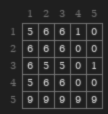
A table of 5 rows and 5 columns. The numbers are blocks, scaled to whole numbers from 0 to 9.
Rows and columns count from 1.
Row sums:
18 18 17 17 45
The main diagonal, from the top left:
5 6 5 0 9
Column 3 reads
6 6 5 6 9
